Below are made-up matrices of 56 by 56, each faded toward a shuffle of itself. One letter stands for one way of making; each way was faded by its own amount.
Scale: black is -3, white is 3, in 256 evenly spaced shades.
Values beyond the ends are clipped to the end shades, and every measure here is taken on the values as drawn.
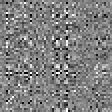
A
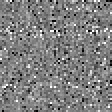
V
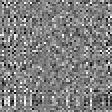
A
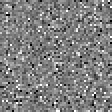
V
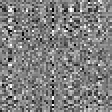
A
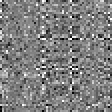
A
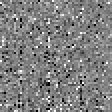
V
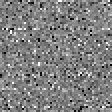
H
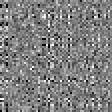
A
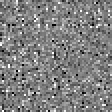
V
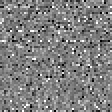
H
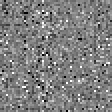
V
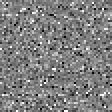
H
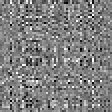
A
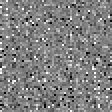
V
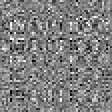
A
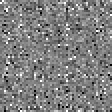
V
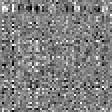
A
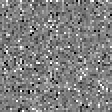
V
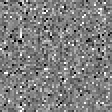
V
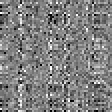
A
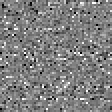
H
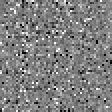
V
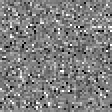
H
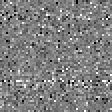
H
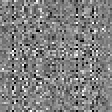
A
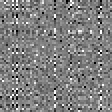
A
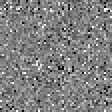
V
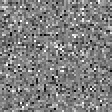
V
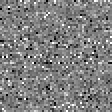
H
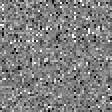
V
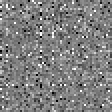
V
